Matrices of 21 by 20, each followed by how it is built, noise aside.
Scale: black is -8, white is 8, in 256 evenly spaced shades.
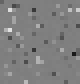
sparse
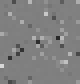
sparse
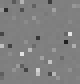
sparse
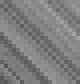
Toeplitz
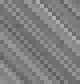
Toeplitz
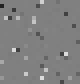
sparse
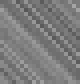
Toeplitz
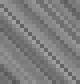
Toeplitz
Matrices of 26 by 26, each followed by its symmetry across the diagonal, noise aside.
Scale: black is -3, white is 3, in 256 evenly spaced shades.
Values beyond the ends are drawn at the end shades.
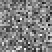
antisymmetric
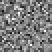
symmetric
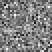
symmetric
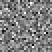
antisymmetric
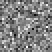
symmetric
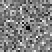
symmetric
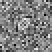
symmetric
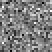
antisymmetric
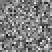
symmetric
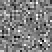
antisymmetric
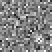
symmetric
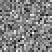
symmetric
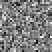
antisymmetric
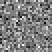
antisymmetric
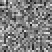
antisymmetric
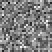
symmetric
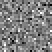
antisymmetric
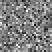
antisymmetric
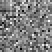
antisymmetric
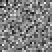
symmetric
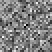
symmetric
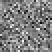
antisymmetric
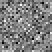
symmetric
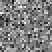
antisymmetric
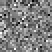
antisymmetric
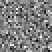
antisymmetric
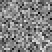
symmetric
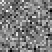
symmetric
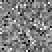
antisymmetric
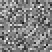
symmetric
